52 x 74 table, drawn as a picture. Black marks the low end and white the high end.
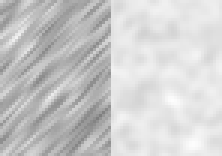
It is made of 1 by 2 panels. Panel 1,1: high, slanting up to the right. Panel 1,2: very high, blotchy, faint in contrast.
